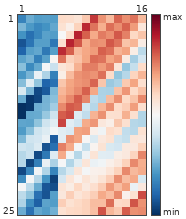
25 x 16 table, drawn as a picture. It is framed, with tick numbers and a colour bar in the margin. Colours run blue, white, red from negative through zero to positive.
The ninth with the highest average is the top middle. Overall the values sit about 50% of the way up the scale. The right part is higher, past a seam about 30% of the way across.
